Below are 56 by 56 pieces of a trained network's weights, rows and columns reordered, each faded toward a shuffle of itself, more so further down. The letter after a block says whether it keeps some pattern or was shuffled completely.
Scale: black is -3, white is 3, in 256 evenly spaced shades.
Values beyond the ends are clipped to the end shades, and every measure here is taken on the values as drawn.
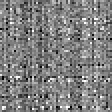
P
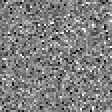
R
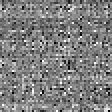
P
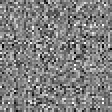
P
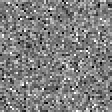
R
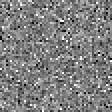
R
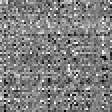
P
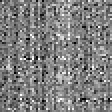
P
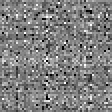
P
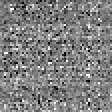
P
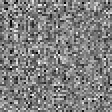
P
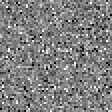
R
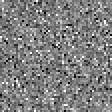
R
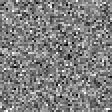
R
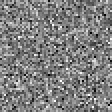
R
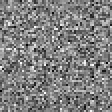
P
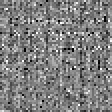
P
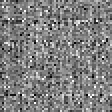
P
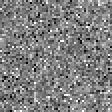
R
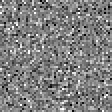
R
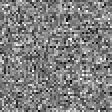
P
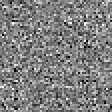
P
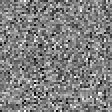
P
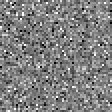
R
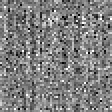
P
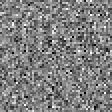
P
